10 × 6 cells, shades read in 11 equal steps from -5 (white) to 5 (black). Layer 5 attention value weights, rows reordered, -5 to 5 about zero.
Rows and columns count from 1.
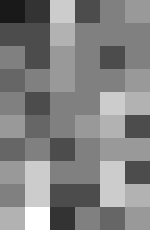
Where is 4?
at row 1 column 1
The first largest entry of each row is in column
1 1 2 1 2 6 3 6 3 3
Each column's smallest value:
-2 -5 -3 -1 -3 -2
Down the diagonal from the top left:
4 2 -1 0 -3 2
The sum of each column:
4 -1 0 3 -9 -4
